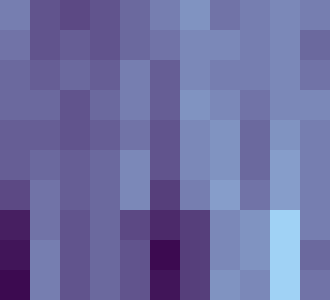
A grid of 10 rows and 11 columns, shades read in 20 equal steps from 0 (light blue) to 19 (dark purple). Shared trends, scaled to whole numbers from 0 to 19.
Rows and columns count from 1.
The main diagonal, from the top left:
8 12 10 10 9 12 8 7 6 0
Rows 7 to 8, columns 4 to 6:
10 7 14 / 10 13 16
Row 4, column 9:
9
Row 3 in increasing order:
7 7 8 8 8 9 10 10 11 11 11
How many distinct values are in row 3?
5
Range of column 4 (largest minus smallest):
2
